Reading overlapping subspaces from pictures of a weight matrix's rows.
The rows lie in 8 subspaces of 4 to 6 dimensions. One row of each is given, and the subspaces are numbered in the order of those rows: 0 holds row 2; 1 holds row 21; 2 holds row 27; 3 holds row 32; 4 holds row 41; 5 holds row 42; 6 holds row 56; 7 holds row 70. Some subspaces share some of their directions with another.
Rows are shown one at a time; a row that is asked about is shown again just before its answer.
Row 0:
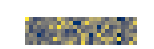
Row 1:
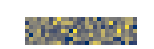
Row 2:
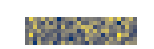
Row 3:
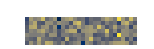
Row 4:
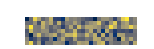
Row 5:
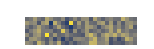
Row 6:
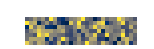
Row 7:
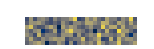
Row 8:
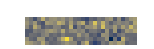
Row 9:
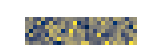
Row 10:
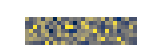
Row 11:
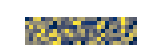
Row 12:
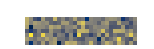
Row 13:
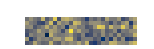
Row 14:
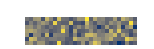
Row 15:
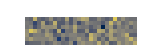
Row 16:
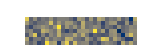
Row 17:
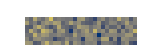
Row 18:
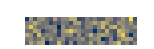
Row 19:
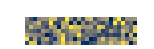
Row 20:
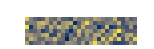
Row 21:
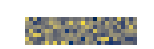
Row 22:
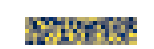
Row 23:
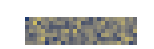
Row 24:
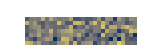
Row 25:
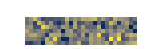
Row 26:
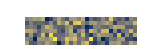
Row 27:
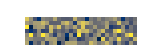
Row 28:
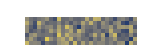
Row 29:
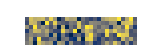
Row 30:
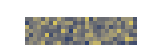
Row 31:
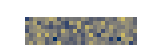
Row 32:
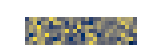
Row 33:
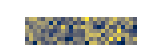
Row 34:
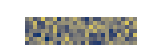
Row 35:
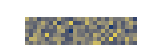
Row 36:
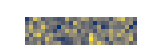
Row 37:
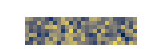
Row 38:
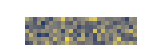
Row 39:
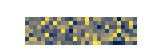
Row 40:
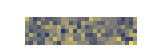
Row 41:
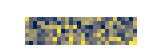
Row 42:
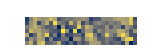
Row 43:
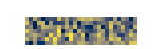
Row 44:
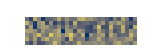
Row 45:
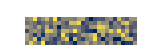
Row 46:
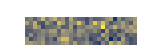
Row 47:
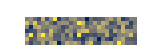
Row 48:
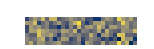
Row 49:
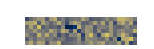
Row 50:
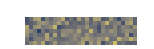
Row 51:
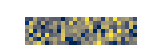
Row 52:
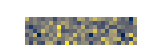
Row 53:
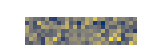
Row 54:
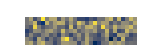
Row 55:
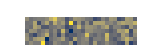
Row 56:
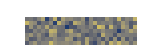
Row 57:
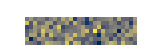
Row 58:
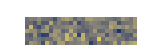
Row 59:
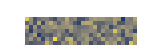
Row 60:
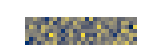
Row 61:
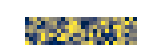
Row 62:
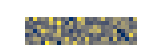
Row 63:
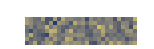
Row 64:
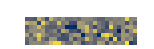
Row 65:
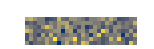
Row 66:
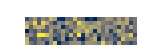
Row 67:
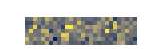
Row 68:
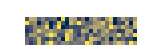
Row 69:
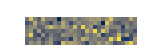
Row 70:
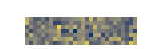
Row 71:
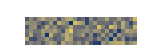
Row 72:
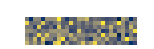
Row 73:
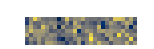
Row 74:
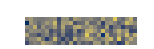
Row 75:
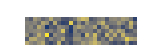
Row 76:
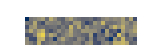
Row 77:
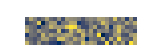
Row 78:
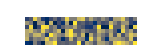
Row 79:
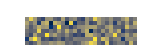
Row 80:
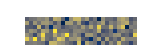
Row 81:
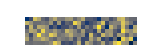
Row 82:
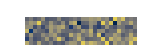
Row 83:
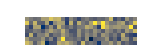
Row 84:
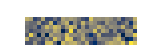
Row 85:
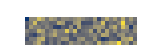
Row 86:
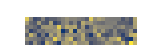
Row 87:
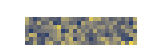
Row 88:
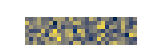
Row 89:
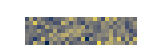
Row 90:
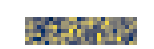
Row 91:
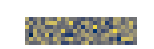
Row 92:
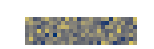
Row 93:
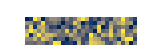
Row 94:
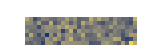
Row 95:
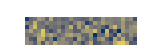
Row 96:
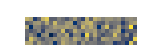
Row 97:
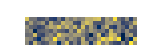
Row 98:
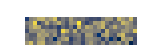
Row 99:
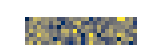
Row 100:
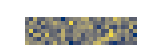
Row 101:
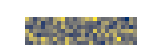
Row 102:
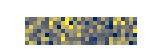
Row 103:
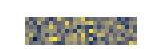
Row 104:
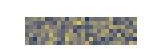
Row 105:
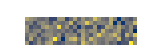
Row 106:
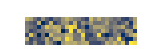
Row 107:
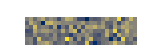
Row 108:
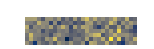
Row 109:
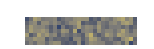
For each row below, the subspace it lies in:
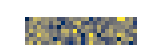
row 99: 5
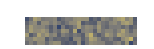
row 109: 5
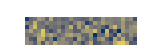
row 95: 6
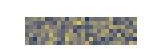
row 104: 3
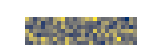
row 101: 2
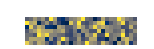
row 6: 7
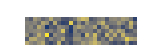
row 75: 7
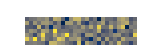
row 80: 5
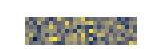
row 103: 3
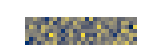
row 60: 5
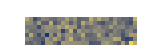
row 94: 7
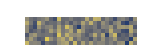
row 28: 5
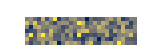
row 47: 2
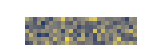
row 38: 2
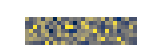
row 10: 6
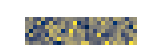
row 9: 6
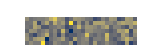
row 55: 5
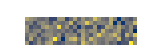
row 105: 3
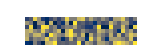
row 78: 4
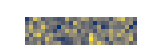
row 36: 5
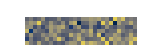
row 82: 6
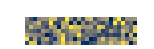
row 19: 3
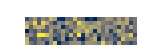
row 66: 2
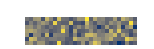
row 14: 2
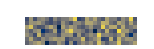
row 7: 1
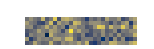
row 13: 6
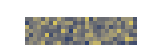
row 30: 7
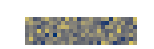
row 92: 7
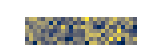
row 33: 0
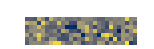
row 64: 6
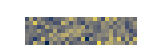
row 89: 1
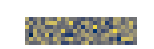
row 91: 0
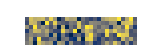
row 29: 0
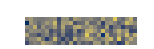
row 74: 5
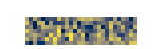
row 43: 4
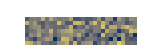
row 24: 5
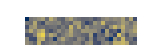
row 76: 6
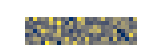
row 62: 1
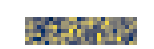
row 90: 1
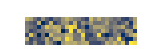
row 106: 6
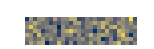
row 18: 1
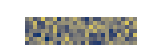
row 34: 5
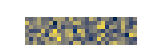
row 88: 4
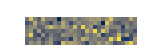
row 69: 0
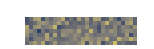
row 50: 7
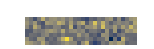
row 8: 0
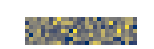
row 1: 7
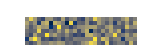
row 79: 3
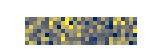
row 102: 3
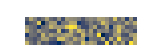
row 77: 6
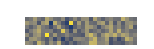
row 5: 3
